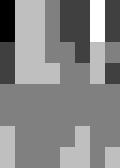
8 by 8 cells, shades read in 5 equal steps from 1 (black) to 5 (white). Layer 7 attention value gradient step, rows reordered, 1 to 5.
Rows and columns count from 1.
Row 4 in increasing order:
2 2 3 3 4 4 4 4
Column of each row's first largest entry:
7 7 2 2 1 1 1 1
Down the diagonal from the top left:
1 4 4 4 3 3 3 4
